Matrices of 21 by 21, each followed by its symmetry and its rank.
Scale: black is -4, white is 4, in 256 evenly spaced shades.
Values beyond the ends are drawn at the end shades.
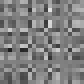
antisymmetric, rank two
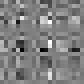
antisymmetric, rank two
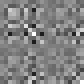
symmetric, rank three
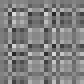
symmetric, rank one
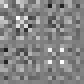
symmetric, rank three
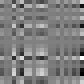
neither, rank one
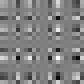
symmetric, rank one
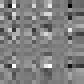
neither, rank two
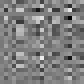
neither, rank two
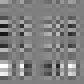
neither, rank one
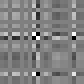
symmetric, rank one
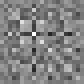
symmetric, rank three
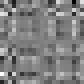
antisymmetric, rank two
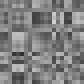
antisymmetric, rank two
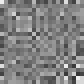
symmetric, rank three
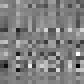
neither, rank two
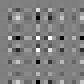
symmetric, rank one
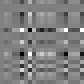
neither, rank one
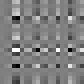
neither, rank one
